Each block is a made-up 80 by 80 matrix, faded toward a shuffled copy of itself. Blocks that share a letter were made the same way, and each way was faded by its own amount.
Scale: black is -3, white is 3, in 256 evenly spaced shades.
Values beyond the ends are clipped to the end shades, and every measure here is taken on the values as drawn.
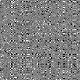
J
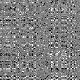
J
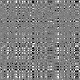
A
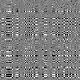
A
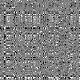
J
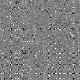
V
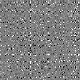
V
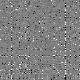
V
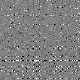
V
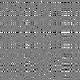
A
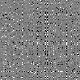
V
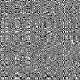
J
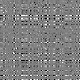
A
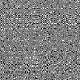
J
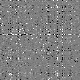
V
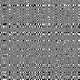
A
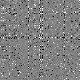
V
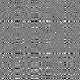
A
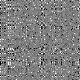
V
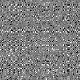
J
